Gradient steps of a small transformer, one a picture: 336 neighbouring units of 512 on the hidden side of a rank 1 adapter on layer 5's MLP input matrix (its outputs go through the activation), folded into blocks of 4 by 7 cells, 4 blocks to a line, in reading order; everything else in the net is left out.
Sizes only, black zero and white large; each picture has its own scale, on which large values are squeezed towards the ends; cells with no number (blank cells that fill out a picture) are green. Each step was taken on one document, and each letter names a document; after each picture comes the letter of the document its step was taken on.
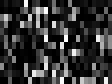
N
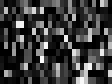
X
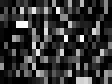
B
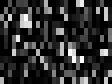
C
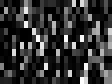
X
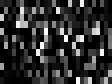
B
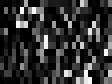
X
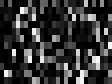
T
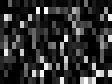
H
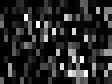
C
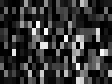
X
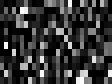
X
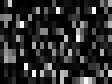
H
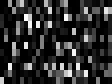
C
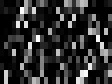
T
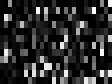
H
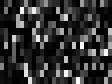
X
